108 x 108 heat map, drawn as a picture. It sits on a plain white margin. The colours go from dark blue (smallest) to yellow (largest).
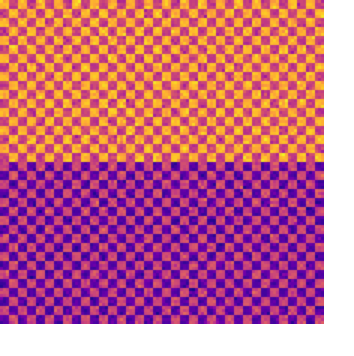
Mirror symmetry: none. Grain: checkered. Average level on the scale: 50%. Seam: horizontal, 50% of the way down, the top part higher.
